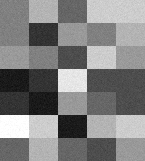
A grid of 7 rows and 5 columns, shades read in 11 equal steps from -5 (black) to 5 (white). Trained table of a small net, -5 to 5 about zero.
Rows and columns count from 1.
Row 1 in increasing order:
-1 0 2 3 3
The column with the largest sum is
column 5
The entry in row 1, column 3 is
-1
